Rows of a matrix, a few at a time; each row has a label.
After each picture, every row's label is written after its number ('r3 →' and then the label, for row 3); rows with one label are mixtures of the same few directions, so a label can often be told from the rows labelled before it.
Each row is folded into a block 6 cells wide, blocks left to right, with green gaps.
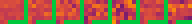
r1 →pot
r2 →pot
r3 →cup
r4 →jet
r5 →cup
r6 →pot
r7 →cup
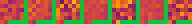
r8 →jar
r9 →pot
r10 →cup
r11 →pot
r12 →pot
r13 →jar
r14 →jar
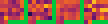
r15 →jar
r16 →cup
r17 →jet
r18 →jar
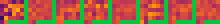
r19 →jet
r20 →pot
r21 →jet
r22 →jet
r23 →jet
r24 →jar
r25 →jet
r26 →cup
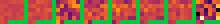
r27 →jet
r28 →jar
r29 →cup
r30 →pot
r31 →cup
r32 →cup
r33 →jet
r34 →jar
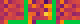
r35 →pot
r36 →pot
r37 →pot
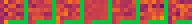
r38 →pot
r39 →pot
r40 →jet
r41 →pot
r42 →jar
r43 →cup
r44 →jet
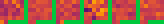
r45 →cup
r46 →jar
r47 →pot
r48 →jar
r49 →pot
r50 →pot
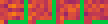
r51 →jar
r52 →jet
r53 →jet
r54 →cup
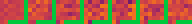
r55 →pot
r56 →pot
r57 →jar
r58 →pot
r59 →pot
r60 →jet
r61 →cup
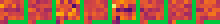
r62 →jet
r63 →jar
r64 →cup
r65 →jar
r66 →jet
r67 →pot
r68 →pot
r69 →jar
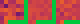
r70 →pot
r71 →jar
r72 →pot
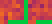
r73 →jar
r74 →jet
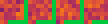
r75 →pot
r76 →jar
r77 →cup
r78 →pot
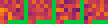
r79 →jar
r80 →cup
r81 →jar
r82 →jet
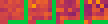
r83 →jar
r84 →pot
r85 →jar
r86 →cup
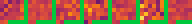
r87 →pot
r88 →jet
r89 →jar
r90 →cup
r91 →pot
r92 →jet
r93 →jar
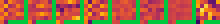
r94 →pot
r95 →jar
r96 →cup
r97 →pot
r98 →jar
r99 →jar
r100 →jar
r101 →cup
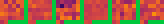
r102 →cup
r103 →pot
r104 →pot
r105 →cup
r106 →jet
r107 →jar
